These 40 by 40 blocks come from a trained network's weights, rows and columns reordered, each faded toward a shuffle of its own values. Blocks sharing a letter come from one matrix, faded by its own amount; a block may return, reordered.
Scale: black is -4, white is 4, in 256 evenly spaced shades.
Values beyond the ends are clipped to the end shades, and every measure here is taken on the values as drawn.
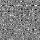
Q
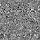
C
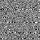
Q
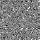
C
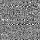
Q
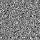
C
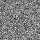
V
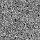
V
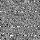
Q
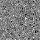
V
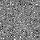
C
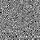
C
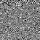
C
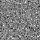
C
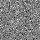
V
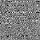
Q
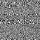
Q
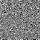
C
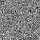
V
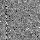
V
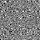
C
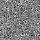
C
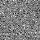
C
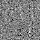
V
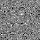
C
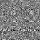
Q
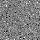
V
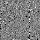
V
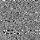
Q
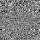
Q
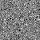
C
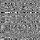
Q
